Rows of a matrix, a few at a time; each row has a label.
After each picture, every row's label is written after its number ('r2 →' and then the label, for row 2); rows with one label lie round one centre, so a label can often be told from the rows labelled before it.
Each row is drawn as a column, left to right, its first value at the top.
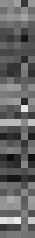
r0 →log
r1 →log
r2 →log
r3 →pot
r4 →log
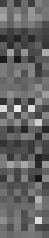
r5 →pot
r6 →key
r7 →pot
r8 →key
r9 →pot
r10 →log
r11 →key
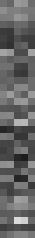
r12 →key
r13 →key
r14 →log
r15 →log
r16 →key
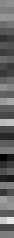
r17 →log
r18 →log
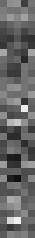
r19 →key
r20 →log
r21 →log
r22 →pot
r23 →key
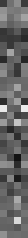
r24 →pot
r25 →key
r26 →log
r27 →pot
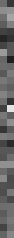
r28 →key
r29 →pot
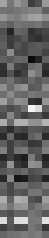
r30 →log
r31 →key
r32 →log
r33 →log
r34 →pot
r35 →pot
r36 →log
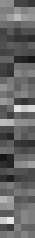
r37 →log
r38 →log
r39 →pot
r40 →pot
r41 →pot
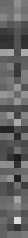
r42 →key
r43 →key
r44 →log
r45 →key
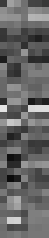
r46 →pot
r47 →log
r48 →log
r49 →key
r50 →pot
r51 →pot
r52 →pot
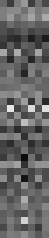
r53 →key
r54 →pot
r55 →key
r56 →log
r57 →pot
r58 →key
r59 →pot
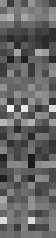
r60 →log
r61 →pot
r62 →key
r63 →pot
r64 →log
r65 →key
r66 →key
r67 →pot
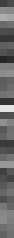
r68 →pot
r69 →pot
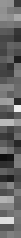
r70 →log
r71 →log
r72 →pot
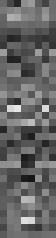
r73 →key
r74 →pot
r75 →pot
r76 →log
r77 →log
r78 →key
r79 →pot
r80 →key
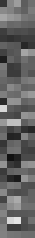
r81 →pot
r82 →log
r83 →log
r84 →key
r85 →key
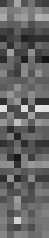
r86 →pot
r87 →key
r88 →log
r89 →pot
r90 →key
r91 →pot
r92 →pot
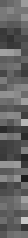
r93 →key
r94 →key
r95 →key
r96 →log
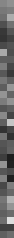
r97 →key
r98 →log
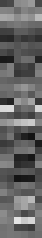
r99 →pot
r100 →pot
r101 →log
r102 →log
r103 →log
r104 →pot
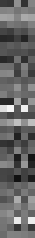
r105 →pot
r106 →pot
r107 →log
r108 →pot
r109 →log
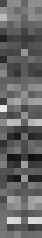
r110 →pot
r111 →log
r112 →log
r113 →key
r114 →log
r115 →log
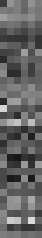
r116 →pot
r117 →log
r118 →log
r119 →key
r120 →log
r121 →key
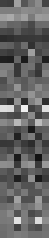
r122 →pot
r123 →pot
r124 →log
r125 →pot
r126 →key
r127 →log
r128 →pot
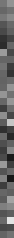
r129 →key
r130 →log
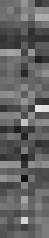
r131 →key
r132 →key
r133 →key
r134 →log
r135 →key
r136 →pot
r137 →pot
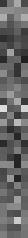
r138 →pot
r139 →key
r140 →log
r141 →pot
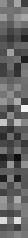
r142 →log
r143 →key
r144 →log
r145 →pot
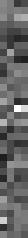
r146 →log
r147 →key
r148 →pot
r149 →pot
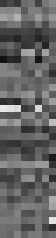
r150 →pot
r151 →pot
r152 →pot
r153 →key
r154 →key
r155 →pot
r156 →key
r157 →log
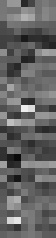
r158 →key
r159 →log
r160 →log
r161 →pot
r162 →pot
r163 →key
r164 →key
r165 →key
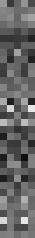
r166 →log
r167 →pot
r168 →key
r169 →log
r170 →pot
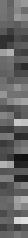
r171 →key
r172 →key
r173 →log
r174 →log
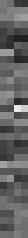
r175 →key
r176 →key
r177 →pot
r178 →pot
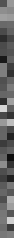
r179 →pot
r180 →log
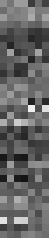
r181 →log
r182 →key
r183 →log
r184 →log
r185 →pot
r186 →key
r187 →pot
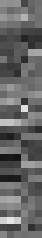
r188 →log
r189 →log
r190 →log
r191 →pot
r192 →key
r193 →key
